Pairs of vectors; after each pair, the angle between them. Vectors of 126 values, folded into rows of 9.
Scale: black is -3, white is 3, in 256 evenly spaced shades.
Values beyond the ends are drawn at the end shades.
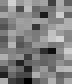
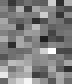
nearly opposite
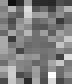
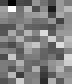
partly aligned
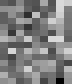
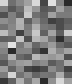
partly opposed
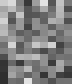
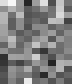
nearly parallel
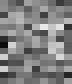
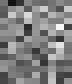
partly aligned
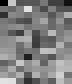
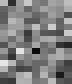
partly opposed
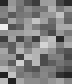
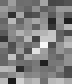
partly aligned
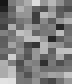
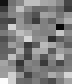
nearly parallel
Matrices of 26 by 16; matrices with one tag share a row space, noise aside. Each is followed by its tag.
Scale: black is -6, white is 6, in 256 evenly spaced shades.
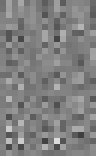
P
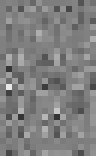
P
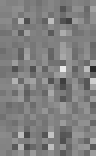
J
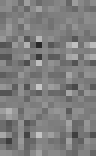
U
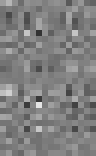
U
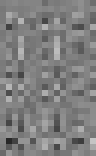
P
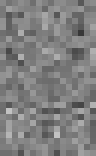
P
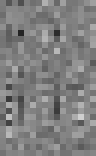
P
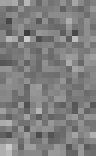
U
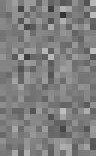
J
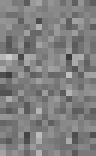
U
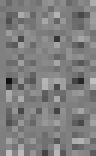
P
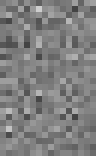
U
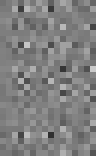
J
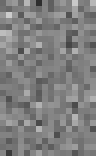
U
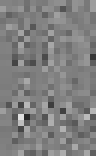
J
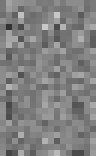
P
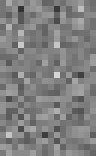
P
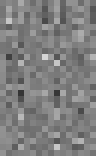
P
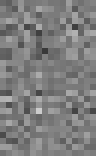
U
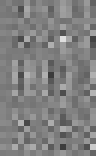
J
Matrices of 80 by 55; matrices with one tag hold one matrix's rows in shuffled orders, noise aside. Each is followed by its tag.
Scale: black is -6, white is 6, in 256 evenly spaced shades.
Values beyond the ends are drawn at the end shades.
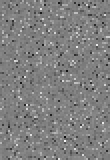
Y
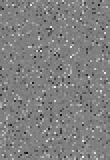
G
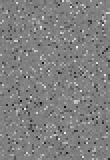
Y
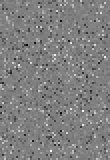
G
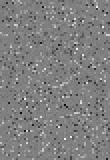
Y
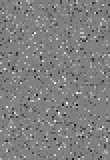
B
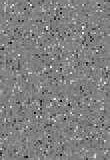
G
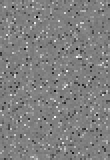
B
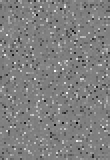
B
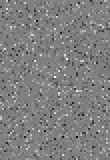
B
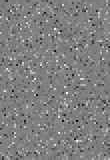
B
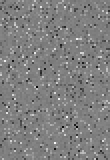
B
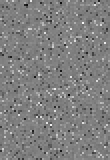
G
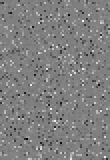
G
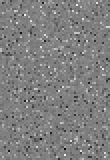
Y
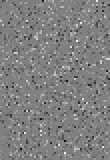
Y
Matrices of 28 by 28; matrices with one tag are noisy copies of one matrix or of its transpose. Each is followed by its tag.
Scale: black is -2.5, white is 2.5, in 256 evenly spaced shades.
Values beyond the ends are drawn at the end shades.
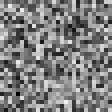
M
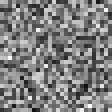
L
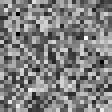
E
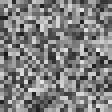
E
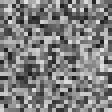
M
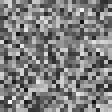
E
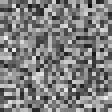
L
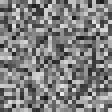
L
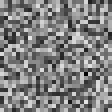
L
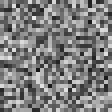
L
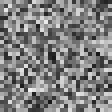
E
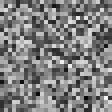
E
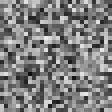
M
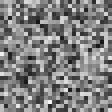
M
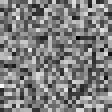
L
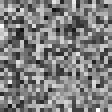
M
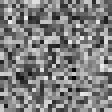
M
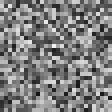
E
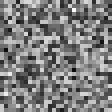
M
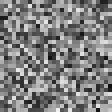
E
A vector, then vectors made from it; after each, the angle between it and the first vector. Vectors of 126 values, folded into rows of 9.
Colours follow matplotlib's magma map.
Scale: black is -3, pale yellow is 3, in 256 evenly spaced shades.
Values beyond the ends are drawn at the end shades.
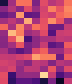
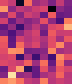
partly opposed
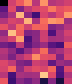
nearly parallel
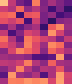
nearly opposite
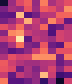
nearly parallel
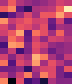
partly aligned
